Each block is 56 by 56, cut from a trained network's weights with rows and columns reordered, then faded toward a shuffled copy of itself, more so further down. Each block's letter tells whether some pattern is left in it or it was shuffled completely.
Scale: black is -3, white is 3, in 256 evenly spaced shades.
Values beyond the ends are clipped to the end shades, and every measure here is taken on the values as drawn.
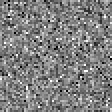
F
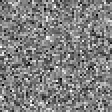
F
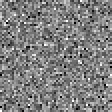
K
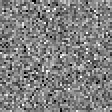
K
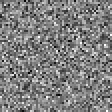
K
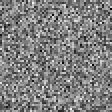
F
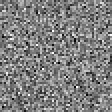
K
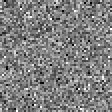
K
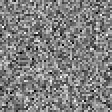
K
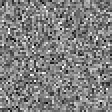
F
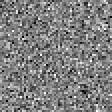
F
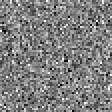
F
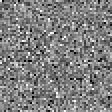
K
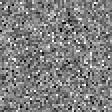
F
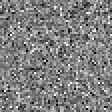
F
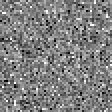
K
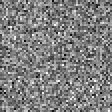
K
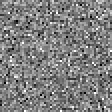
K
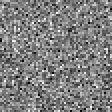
F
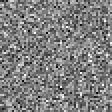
F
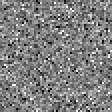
F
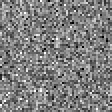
F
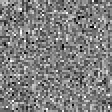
F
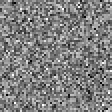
F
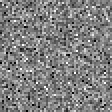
F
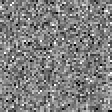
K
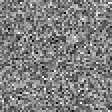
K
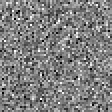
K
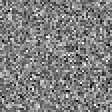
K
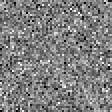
F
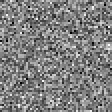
F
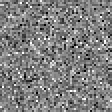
K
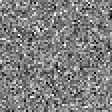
F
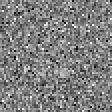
F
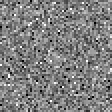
F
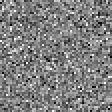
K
